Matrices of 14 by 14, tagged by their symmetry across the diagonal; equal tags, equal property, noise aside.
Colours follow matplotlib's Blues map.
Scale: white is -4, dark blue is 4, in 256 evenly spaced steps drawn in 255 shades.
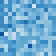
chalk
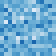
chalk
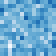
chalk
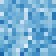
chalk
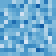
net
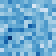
chalk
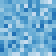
net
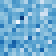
net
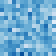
net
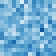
chalk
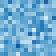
net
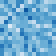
net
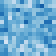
net
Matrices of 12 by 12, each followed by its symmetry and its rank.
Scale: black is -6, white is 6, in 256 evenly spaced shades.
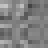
neither, rank two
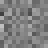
neither, rank two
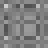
symmetric, rank one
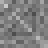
symmetric, full rank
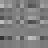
neither, rank one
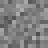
antisymmetric, full rank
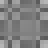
symmetric, rank one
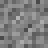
symmetric, full rank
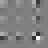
symmetric, rank one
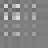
symmetric, rank one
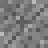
symmetric, full rank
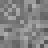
symmetric, full rank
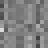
neither, rank two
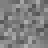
antisymmetric, full rank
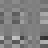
neither, rank one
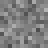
antisymmetric, full rank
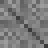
symmetric, full rank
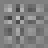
symmetric, rank one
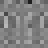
neither, rank two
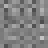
neither, rank two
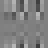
neither, rank one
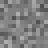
antisymmetric, full rank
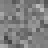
antisymmetric, full rank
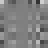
neither, rank one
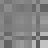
symmetric, rank one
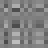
neither, rank one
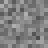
symmetric, full rank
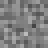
antisymmetric, full rank
